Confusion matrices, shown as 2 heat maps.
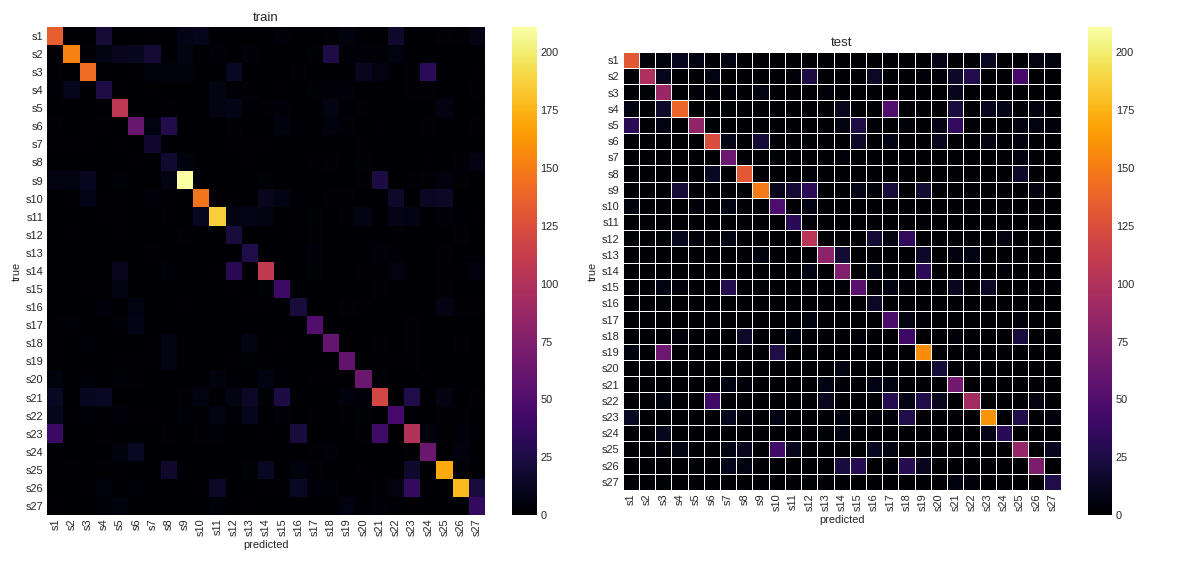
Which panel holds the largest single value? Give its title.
train
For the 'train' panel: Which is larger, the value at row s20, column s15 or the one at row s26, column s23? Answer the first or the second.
the second
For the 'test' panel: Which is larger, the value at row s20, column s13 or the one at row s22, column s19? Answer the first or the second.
the second
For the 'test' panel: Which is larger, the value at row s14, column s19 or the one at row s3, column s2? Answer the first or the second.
the first
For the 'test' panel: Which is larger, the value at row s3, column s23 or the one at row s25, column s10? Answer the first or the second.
the second
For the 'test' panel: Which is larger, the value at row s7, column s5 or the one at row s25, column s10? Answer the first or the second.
the second
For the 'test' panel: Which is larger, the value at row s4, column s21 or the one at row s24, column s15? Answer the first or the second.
the first
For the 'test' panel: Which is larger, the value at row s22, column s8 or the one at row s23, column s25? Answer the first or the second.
the second
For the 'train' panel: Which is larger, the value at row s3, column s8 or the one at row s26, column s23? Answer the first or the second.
the second
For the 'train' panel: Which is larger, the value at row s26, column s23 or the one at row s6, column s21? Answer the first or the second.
the first
